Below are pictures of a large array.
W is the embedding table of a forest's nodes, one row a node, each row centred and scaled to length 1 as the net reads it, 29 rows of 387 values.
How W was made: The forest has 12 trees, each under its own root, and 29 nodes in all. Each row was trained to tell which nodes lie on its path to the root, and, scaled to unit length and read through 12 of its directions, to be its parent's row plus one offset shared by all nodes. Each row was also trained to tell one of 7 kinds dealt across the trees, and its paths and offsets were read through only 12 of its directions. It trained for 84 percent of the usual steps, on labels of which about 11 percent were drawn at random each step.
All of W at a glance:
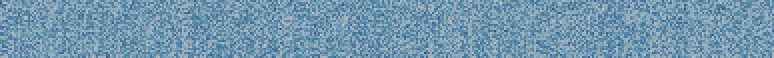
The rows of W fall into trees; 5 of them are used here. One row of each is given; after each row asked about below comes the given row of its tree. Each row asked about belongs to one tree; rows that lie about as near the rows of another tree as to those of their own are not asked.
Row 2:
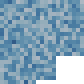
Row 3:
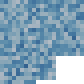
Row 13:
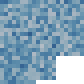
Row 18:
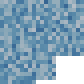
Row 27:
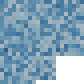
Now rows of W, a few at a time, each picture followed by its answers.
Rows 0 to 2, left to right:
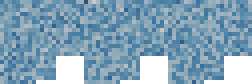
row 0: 13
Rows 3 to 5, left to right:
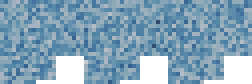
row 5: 27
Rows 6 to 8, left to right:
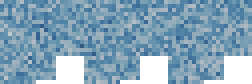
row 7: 3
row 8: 27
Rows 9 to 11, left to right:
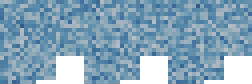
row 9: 18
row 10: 2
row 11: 13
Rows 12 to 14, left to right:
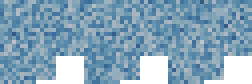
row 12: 18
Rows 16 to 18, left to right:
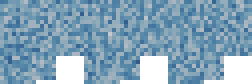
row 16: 13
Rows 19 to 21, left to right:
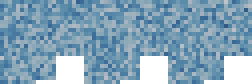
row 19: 27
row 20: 2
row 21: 13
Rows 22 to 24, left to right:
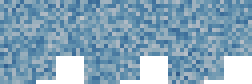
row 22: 3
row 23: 2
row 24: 27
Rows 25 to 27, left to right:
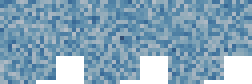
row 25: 2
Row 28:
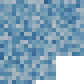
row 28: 27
